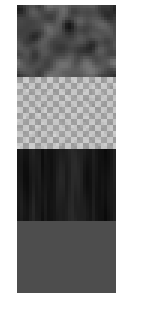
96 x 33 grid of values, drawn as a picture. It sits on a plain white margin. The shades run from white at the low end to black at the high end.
It is made of 4 by 1 panels. Panel 1,1: high, blotchy. Panel 2,1: low, checkered. Panel 3,1: very high, streaked downward, faint in contrast. Panel 4,1: high, flat.
